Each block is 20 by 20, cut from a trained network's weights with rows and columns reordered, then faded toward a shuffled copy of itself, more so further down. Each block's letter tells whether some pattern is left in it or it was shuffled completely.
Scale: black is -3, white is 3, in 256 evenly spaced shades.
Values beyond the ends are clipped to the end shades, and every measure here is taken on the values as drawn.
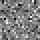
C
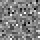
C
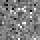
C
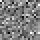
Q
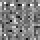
Q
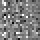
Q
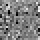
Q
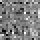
Q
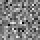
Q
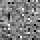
Q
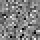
C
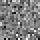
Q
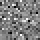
C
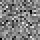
C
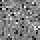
C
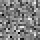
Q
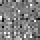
Q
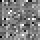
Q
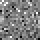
C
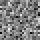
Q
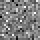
C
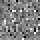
Q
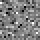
C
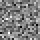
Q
